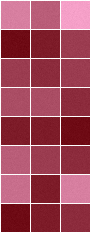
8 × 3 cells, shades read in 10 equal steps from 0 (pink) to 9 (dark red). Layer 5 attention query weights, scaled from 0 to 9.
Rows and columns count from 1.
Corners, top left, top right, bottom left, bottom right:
2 0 9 7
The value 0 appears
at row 1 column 3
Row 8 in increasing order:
7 8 9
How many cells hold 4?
2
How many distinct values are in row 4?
2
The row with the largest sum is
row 5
